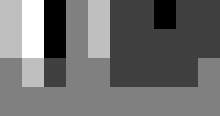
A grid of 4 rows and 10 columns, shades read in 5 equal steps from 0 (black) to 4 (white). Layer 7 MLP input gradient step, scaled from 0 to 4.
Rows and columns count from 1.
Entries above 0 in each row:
8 9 10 10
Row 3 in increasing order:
1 1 1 1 1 2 2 2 2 3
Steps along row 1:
up down up up down same down up same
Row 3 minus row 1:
-1 -1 1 0 -1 0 0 1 0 1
